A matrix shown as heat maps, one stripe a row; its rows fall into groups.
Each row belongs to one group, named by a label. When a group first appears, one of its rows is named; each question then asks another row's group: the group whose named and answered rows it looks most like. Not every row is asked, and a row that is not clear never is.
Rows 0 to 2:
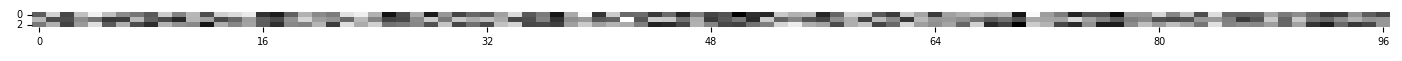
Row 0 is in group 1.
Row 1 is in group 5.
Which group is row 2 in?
1
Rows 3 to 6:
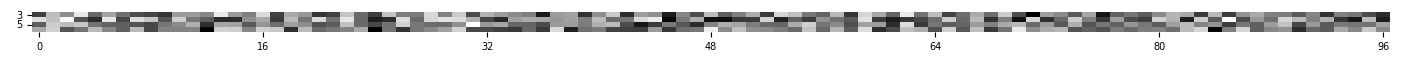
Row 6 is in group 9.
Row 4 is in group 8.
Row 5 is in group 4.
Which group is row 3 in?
4
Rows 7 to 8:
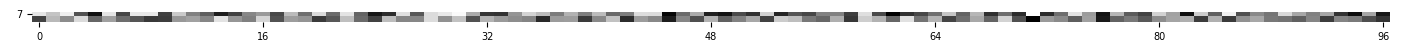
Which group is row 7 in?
8
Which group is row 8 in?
4
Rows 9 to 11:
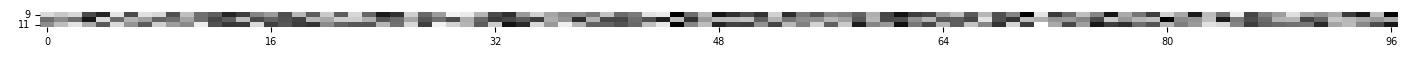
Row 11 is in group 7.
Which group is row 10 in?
9
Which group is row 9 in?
8
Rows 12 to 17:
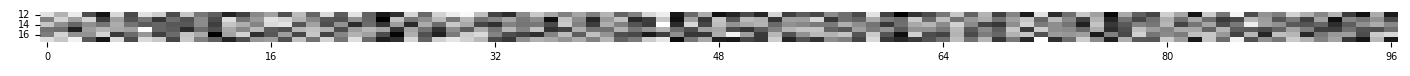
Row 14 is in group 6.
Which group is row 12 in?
8
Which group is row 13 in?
4
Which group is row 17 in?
8
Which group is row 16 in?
9
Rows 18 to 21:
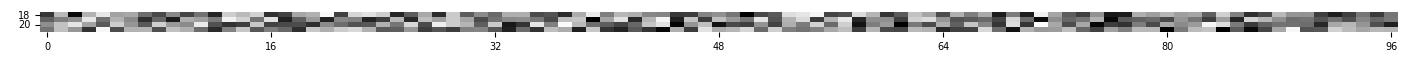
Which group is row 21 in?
9
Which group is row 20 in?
7
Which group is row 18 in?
1
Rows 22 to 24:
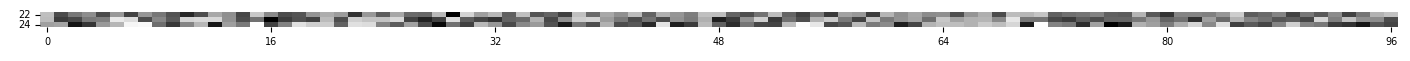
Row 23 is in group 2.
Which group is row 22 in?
5
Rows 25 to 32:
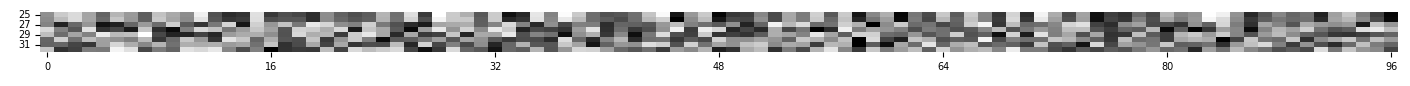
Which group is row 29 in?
1
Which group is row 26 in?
7
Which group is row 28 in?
5
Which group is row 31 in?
6
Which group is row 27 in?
5
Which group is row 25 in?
7
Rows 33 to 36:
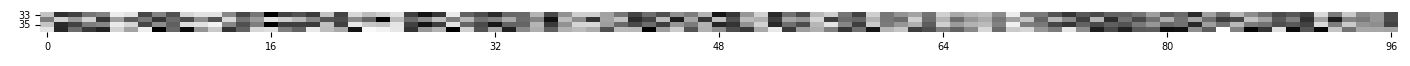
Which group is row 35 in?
2
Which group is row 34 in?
4
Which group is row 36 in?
5
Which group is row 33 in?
2
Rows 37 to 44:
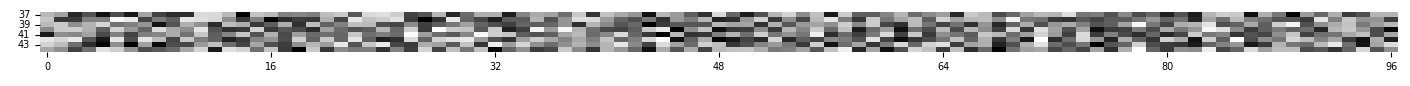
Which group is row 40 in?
7
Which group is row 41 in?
4
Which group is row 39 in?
9
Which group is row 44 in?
6
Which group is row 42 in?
8
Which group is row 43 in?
5
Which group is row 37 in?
5
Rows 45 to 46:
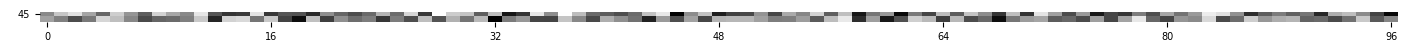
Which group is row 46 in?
6
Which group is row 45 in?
7
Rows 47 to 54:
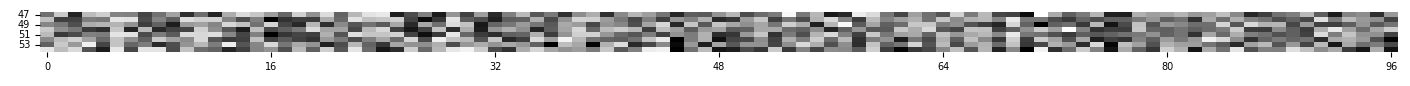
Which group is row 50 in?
5
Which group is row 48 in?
2
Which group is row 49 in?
6
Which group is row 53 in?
4
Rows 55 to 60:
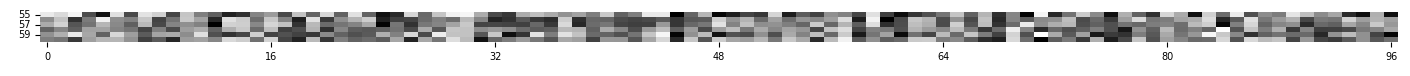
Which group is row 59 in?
7
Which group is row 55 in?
8
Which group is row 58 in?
6
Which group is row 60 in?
6
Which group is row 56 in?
9
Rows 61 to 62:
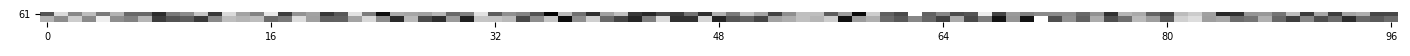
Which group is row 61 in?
4
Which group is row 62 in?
1
